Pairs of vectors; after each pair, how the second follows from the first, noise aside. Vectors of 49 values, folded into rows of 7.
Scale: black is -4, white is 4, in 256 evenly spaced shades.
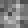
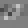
partly zeroed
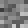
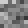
reversed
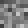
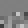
partly zeroed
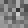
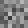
reversed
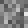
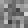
sign-scrambled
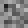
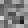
reversed
